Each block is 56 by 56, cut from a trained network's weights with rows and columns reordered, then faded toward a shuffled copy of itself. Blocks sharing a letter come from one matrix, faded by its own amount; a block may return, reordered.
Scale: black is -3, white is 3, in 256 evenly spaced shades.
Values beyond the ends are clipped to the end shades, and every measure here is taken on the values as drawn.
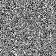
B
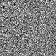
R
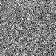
R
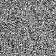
R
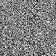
R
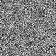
R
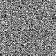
R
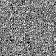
B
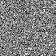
R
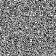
R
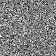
B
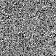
B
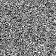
R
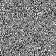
R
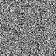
R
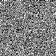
R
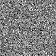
B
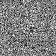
B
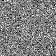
B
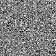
R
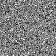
B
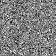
B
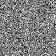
B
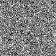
B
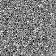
B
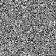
R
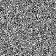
B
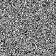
R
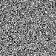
R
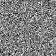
R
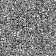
B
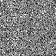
B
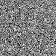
B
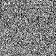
R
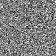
R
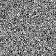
R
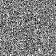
B
